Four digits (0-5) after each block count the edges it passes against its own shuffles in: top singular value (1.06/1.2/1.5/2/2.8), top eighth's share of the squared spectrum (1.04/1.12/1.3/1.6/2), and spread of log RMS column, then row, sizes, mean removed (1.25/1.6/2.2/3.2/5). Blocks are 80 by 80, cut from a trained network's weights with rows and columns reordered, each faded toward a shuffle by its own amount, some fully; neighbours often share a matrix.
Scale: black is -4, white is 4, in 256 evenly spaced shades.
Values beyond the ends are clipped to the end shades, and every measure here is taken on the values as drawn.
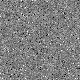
1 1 0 0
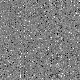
2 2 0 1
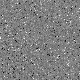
0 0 0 0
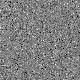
1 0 0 0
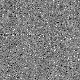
2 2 0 1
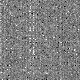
3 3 1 1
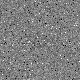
0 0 0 0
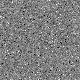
0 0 0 0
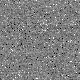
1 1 0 0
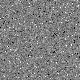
0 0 0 0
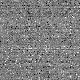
3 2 1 1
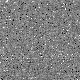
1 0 0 0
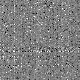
2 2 0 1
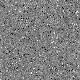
0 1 0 0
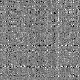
3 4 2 3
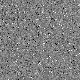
2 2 0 1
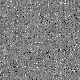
2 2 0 1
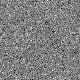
0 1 0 0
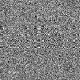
4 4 1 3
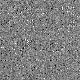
2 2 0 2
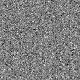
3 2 0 1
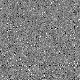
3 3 1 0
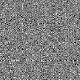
3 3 2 2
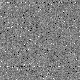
2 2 0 1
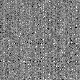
3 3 1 2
